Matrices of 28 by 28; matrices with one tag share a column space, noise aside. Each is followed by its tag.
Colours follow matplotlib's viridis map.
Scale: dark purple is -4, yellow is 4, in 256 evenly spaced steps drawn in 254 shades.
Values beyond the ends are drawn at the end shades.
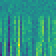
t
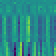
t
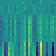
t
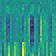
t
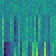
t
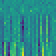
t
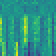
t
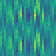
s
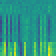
t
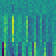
t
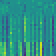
t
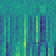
t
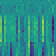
t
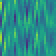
s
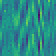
s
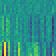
t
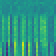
t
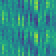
s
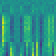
t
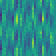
s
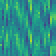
s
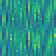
s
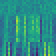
t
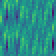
s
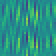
s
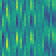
s
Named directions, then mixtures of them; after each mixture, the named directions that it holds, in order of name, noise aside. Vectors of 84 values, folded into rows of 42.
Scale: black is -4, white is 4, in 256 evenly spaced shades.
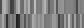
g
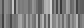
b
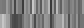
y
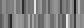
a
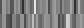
a, g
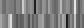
a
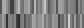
g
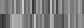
y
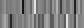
a, y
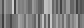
b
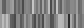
g, y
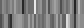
a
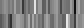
a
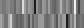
a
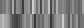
y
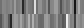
a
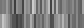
y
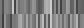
b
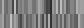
b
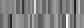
a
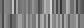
b
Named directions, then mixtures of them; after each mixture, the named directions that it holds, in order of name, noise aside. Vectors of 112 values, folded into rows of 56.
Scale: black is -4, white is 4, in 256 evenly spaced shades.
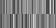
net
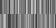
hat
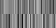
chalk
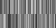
hat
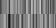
chalk, hat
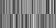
net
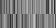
hat, net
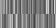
hat, net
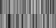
chalk, hat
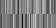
chalk, net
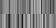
chalk, hat
